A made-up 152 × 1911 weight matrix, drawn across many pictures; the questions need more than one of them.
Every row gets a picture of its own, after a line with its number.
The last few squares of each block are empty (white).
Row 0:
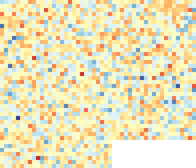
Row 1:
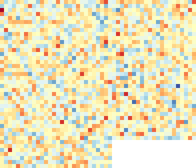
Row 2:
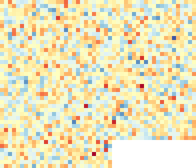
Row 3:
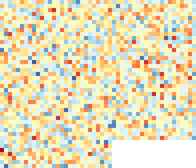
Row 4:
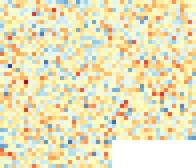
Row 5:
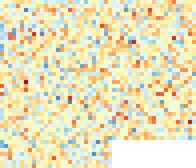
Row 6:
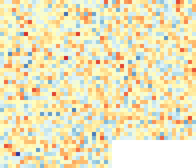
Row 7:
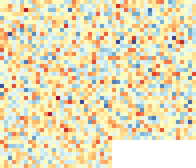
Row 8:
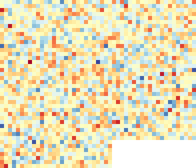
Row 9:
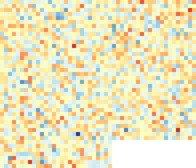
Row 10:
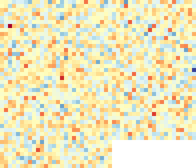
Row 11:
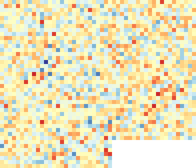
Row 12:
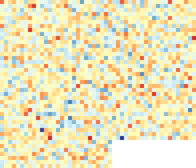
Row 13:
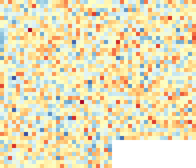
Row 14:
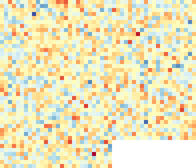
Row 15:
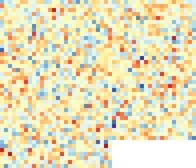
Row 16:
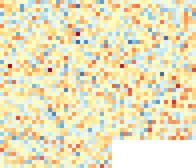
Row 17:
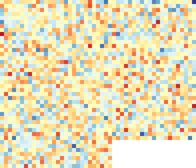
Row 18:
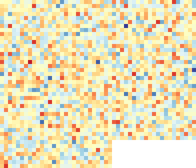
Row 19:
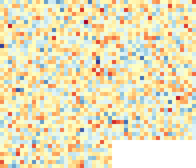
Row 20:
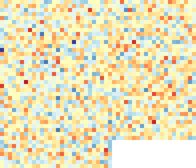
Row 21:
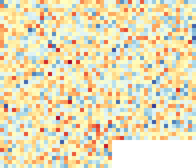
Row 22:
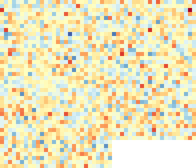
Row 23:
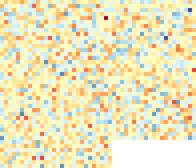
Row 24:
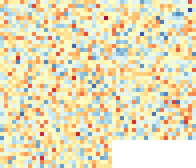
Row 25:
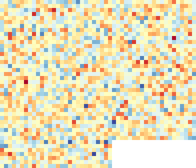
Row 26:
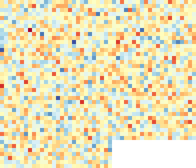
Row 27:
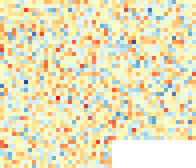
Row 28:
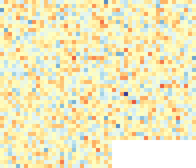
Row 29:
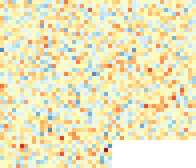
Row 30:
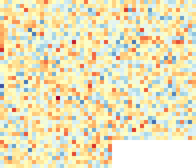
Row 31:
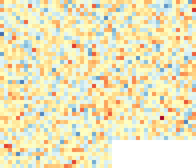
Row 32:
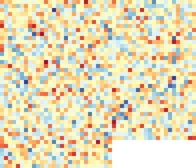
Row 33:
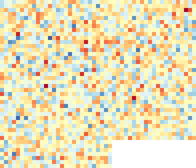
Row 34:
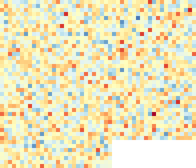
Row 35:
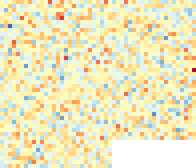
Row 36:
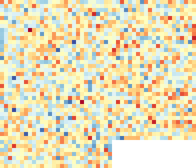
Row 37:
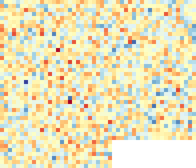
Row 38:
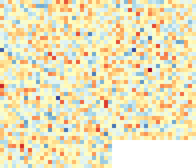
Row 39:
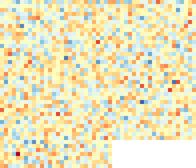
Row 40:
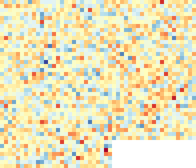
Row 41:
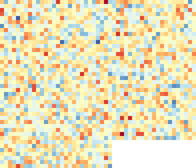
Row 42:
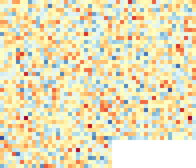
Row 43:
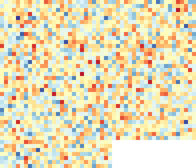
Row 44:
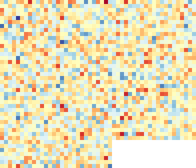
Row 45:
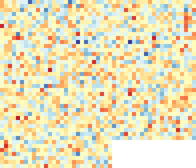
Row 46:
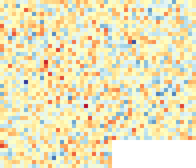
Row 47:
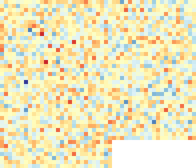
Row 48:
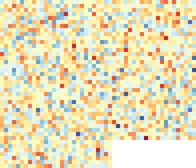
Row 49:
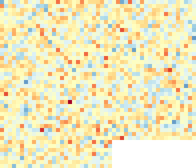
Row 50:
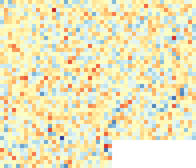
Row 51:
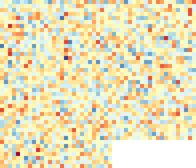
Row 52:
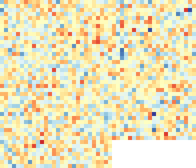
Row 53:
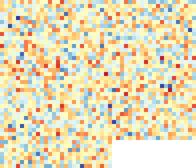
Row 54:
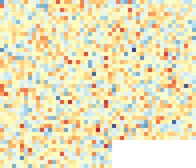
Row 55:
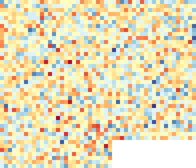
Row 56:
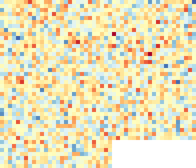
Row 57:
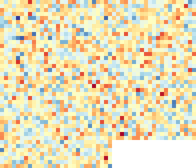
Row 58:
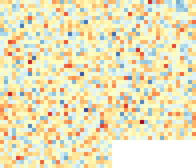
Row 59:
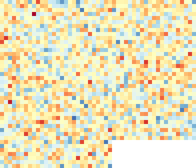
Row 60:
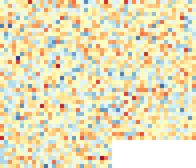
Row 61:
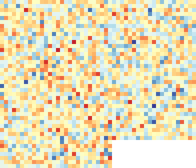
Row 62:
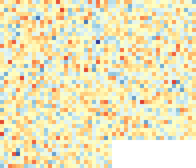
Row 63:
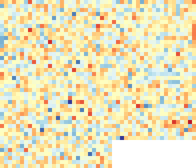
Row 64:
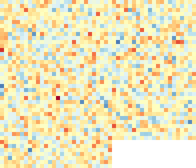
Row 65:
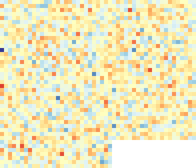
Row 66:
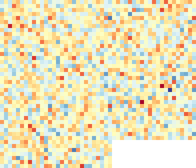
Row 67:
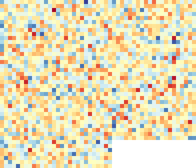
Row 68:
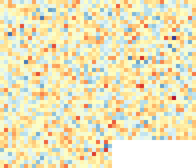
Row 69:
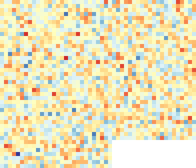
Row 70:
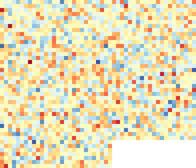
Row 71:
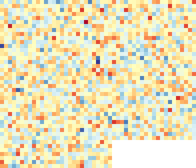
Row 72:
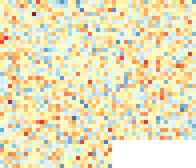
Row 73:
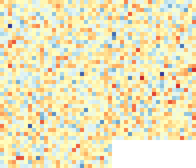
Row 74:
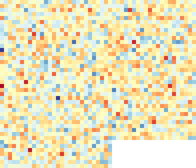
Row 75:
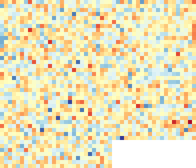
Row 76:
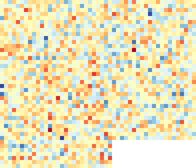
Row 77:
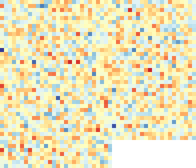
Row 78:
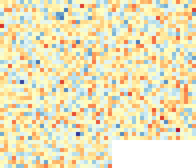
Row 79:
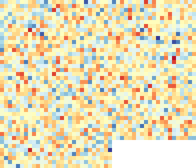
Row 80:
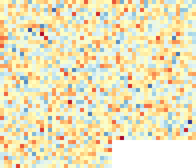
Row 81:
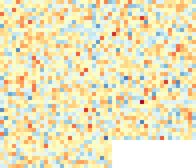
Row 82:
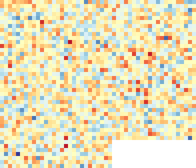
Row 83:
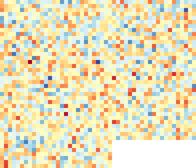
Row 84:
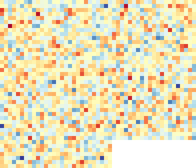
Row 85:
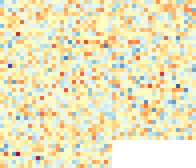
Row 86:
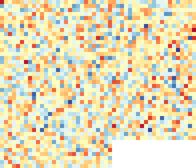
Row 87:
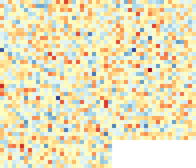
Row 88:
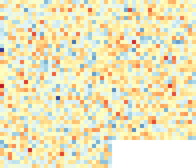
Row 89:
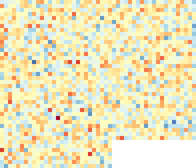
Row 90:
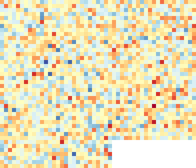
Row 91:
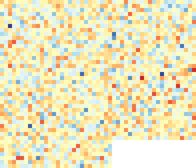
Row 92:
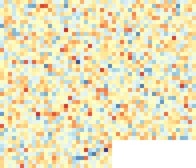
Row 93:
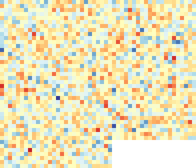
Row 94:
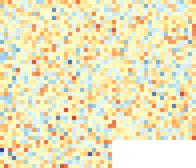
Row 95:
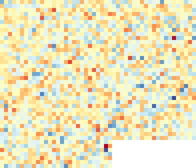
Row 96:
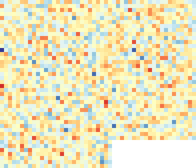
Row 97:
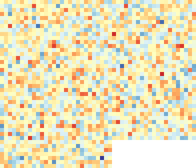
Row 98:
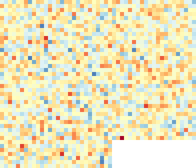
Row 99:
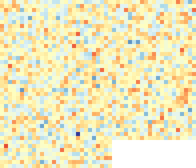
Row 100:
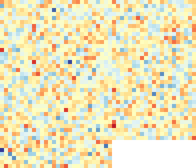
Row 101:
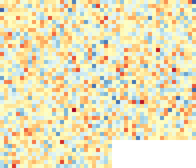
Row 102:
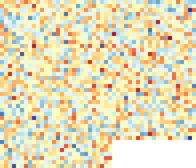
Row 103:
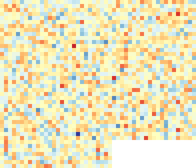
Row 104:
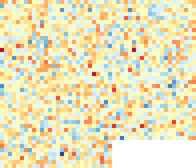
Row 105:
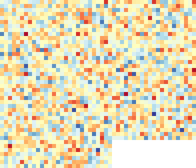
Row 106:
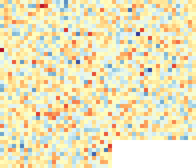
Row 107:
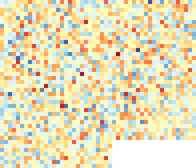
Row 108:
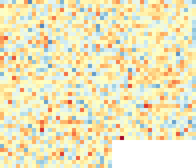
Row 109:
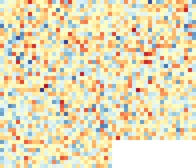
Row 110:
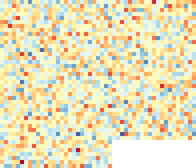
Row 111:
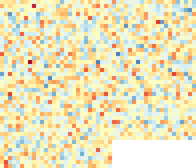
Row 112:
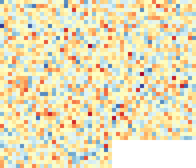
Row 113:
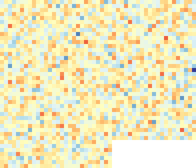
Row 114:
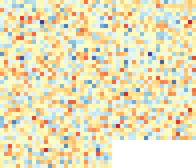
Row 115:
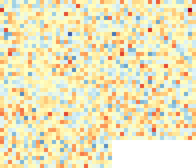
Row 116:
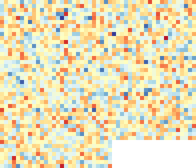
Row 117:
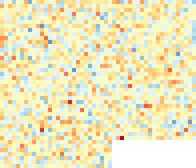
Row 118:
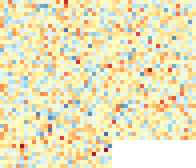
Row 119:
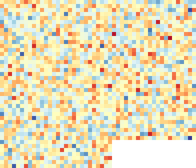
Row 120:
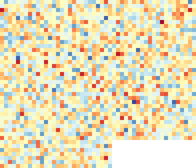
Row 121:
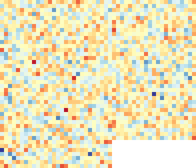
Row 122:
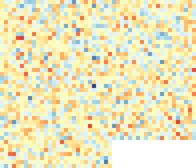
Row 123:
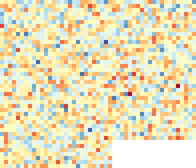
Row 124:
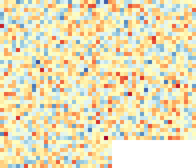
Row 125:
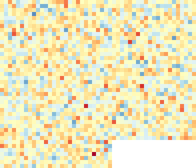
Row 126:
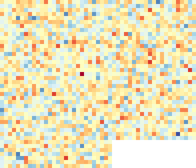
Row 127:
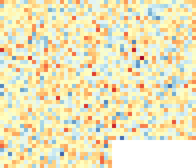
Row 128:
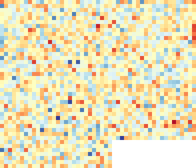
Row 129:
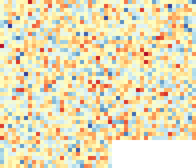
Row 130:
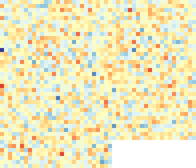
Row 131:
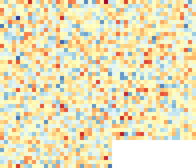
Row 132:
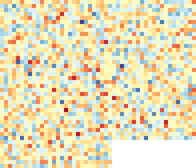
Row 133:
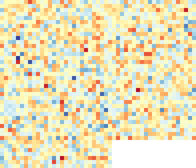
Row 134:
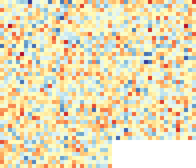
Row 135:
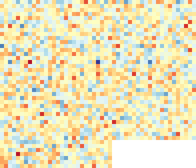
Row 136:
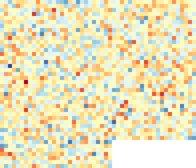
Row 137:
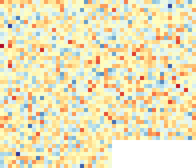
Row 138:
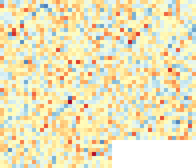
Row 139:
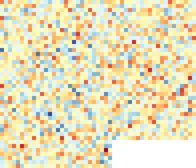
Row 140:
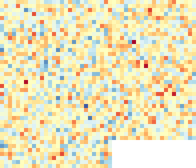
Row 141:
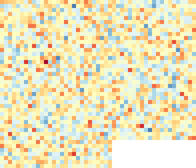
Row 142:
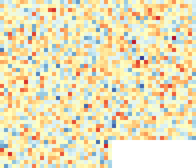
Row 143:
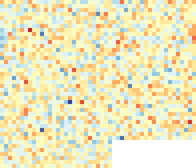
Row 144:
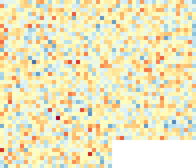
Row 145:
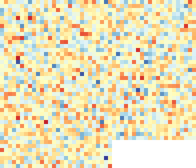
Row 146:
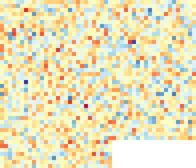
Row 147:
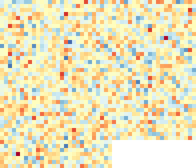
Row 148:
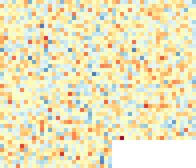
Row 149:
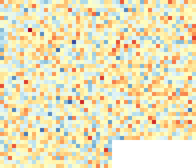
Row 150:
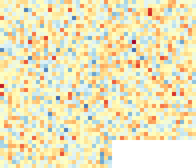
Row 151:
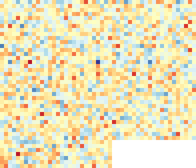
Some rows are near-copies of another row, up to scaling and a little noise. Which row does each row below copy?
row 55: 21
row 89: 144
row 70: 8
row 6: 69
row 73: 91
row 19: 71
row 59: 72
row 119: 102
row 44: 131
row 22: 115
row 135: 151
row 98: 148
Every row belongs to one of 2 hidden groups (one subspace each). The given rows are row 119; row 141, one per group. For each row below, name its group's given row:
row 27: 141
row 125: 141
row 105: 119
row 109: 119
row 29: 141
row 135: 119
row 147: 119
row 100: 141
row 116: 119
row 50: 141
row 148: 141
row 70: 119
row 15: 141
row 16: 119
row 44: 119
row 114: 119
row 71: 119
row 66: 119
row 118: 141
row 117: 141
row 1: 119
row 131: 119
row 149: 141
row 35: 119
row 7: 141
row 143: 141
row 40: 141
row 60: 119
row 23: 119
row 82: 119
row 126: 119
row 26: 141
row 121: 141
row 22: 119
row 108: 141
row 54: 141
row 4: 141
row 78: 119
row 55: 141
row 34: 119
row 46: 141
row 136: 141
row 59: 141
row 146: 141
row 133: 119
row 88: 141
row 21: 141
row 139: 141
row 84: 119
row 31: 119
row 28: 119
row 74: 141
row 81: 119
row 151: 119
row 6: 119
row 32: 141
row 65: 141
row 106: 141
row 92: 141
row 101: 119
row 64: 141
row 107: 119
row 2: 141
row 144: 141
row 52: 119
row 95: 141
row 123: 119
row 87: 141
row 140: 141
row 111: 119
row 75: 141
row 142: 141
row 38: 141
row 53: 119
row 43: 119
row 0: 119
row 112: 141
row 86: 141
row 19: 119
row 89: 141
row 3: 141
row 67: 141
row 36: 141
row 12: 141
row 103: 119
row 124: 119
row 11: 141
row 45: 119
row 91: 119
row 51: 119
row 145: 119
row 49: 141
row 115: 119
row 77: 141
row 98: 141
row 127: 141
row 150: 141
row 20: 141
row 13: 141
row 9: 119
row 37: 141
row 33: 119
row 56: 119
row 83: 119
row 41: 119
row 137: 119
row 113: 119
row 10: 119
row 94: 141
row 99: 119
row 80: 141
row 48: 119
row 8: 119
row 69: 119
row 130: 141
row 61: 141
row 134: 119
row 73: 119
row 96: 141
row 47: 141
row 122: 119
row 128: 141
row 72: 141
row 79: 141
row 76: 141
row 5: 141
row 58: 119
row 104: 141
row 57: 119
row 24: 119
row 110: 119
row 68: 141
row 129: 119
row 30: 141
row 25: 141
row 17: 119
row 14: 141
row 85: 119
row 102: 119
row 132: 119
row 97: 119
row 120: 119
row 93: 141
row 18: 119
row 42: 119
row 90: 141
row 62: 119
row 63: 141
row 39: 119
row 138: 141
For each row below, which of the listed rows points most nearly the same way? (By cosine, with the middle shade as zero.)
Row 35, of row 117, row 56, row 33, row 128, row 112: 56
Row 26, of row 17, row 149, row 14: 149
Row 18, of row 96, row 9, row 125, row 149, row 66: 66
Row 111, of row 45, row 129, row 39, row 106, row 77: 45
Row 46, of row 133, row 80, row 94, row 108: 80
